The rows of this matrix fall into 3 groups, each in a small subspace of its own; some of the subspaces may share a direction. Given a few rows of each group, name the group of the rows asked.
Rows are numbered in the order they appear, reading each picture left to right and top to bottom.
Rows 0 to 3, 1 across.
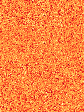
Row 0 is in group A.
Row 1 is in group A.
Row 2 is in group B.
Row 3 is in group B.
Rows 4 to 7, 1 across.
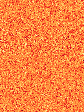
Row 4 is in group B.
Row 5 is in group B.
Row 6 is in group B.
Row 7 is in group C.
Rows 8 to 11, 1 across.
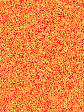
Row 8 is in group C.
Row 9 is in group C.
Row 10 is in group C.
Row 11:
C
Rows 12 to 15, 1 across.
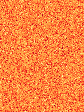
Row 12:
C
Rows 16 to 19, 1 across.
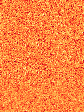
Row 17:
B
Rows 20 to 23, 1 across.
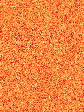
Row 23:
A
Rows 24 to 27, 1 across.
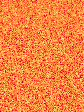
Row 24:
A
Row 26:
C
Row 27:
B
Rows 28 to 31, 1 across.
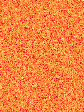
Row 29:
A
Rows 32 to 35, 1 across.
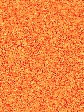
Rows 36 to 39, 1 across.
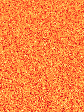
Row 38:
B
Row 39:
C
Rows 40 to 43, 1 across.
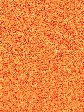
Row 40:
C
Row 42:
A
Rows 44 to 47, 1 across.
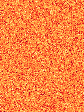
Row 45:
C
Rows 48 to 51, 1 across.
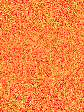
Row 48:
B
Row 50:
C
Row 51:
A
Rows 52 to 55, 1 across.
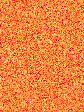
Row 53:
C
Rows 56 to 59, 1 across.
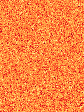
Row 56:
C
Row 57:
A
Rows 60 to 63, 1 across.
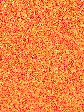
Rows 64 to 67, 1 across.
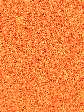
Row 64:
A
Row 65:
A
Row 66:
C
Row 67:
C
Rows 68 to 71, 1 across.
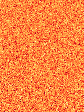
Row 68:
C
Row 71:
C
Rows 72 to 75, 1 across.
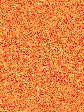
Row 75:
C
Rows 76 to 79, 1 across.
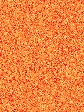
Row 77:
B
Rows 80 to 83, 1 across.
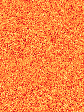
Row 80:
A
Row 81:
B
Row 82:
C
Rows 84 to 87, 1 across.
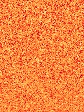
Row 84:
B
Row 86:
C
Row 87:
B
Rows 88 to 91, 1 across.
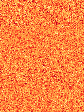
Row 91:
C
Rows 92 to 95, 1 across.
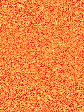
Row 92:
B
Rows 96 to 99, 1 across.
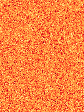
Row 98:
C
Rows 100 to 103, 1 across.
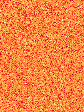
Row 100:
B
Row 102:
A
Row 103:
A
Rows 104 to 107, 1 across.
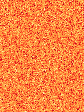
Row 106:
A
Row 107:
A
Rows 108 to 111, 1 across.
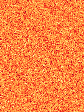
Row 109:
B
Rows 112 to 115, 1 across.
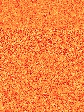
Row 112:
A
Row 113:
C
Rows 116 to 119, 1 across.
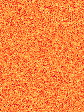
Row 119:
B
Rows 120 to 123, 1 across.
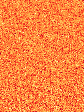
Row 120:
A
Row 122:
B
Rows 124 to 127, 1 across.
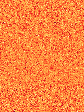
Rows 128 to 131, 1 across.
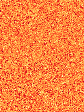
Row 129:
A
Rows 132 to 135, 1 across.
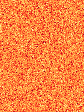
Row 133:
A
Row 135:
C
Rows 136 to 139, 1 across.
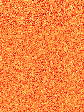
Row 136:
A
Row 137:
C
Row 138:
A
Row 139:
B
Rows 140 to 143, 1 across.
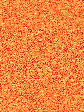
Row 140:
A
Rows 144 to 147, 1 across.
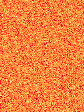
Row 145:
A
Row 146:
B
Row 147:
B
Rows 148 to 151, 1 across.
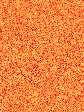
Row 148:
A
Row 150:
B
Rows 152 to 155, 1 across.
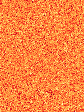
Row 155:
B
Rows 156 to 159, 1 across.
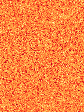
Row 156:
C
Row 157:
C
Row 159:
C
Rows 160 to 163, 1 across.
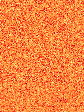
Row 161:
B
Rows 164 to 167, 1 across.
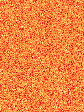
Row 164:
C
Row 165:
C
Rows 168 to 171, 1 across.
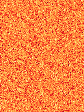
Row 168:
B
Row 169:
B
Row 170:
B
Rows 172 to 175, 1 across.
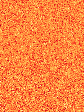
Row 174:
B
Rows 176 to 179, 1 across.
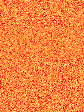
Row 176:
A
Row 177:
B
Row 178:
B
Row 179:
C
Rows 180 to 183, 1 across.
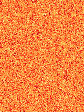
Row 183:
B
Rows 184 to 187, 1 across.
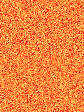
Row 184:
B
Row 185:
C
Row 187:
B
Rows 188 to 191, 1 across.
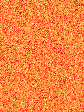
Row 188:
C
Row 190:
C
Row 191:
A
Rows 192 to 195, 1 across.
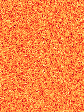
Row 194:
A
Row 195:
B
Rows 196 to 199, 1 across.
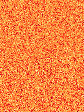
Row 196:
C
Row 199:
C
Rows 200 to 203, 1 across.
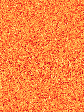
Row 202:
B
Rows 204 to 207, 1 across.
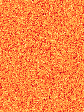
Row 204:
A
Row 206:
C
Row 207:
A
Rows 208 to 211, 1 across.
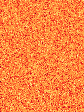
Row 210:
B
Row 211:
B
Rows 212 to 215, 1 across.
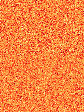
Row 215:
C
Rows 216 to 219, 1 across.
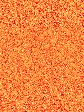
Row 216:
B
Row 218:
B
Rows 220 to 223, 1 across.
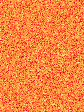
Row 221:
B
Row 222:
C
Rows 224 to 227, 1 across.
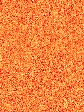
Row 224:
A
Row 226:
A
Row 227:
C
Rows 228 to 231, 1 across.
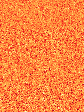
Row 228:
B
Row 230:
A
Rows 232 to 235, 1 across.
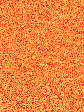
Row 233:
C
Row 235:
A
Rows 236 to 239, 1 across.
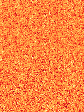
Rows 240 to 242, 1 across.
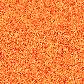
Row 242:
C
